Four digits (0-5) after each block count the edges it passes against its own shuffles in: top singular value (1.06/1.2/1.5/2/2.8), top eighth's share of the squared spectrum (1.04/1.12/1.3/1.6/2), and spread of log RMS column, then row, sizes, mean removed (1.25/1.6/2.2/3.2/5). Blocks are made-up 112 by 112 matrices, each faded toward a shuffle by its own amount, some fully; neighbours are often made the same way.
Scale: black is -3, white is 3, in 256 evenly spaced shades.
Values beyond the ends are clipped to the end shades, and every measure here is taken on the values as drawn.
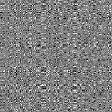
5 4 3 3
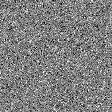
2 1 0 0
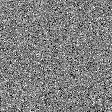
1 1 0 0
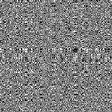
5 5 3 3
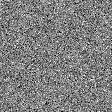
0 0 0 0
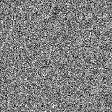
3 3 1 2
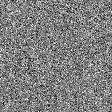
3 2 0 0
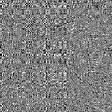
5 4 3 3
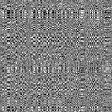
5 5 4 4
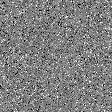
0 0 0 0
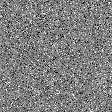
1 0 0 0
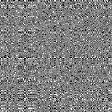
5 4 3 3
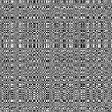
5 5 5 4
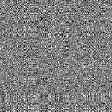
5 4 3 3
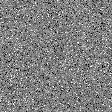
2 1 0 0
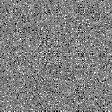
4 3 2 2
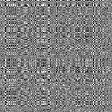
5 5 4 4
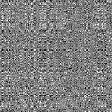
5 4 3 3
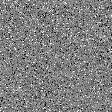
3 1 0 0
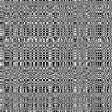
5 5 4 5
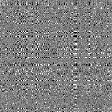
5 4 3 4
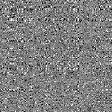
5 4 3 3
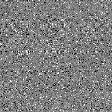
4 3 2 2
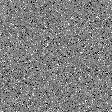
2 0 0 0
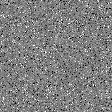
2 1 0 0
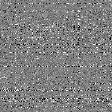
2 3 3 4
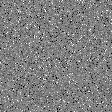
0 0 0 0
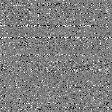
2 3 2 4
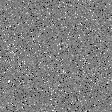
0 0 0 0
